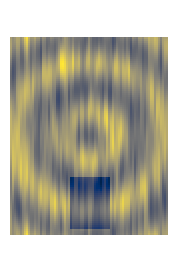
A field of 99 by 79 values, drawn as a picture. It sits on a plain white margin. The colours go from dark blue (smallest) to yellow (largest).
The bottom middle is the ninth with the lowest average. Concentric rings centre on the centre. In the bottom middle lies a patch that is lower than the rest. There is no overall slope.
